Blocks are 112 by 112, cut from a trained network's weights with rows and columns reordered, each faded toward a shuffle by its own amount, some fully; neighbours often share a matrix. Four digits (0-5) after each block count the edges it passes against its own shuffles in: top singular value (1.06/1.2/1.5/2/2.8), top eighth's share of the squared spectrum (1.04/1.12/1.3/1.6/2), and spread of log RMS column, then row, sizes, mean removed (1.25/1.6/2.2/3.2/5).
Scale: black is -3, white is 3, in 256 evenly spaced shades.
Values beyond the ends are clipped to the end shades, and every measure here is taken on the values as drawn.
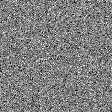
0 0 0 0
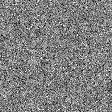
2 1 0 0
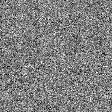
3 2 0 1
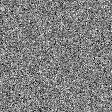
0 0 0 0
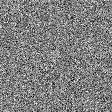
1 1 0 0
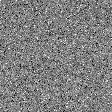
0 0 0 0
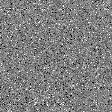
2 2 1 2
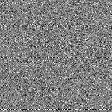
4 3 0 3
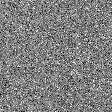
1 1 0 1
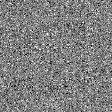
2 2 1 2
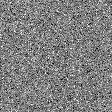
0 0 0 0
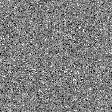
2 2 0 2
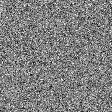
1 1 0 0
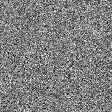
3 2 0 1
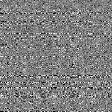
4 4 2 4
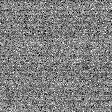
2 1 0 0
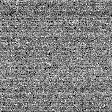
3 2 1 0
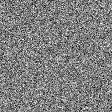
1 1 0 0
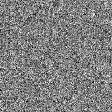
3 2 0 1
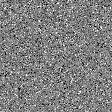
1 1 0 0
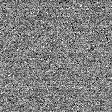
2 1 0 0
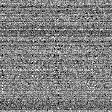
4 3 2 2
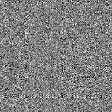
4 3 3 2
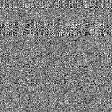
4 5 1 4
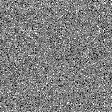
2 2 1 0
